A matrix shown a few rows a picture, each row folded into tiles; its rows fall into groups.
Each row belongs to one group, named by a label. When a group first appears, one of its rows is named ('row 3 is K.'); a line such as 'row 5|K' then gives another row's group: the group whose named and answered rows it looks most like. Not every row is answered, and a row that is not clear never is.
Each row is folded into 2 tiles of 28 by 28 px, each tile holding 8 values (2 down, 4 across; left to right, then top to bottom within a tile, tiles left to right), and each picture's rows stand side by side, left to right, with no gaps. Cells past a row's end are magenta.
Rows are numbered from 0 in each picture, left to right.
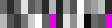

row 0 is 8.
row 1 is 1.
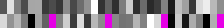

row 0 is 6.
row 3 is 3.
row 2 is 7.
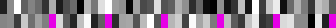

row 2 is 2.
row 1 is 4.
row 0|7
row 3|7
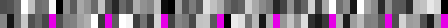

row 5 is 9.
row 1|2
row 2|1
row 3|2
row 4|1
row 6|8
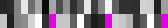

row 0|8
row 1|9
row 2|6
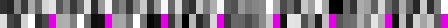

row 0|4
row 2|9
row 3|3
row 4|3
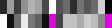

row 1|2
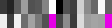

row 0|8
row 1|2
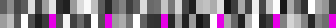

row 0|9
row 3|3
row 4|4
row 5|6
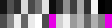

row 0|2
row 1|6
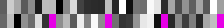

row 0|7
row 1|7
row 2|2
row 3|3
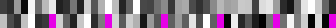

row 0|4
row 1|4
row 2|8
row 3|7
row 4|3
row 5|6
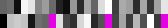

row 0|1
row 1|4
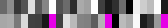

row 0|9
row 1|1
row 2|1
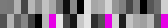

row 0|3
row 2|8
